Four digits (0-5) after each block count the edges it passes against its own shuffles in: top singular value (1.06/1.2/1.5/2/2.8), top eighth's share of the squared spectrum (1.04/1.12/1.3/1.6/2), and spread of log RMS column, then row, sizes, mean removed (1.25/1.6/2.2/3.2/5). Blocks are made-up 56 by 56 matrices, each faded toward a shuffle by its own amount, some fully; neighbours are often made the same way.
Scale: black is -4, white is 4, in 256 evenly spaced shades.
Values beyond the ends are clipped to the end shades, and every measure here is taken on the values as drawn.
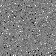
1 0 0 0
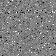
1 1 0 1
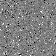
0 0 0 0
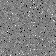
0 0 0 0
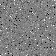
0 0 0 0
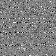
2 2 0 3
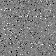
1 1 0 1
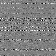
3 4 0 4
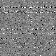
2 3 0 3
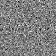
3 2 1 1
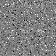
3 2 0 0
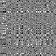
4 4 3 3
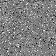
0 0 0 0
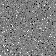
1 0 0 0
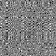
4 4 2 2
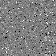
2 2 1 0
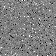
0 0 0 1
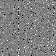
2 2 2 0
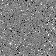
0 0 0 0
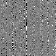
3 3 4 0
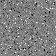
0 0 0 0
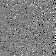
2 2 2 0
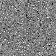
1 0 0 0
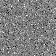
0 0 0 0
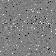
3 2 0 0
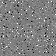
3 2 1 0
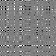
5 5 3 3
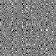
4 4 3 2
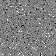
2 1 0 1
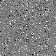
3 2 1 0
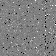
3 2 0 0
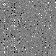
3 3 1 0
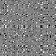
4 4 2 2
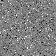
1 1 0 0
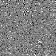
3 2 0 0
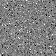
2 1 0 0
